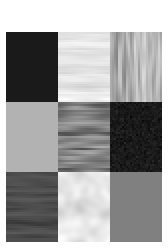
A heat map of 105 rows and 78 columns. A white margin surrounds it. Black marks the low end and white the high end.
The table splits into 3 rows of 3 panels. Panel 1,1: very low, flat. Panel 1,2: very high, streaked across, faint in contrast. Panel 1,3: high, streaked downward. Panel 2,1: high, flat. Panel 2,2: middling, streaked across. Panel 2,3: very low, fine-grained, faint in contrast. Panel 3,1: low, streaked across, faint in contrast. Panel 3,2: very high, blotchy, faint in contrast. Panel 3,3: middling, flat.
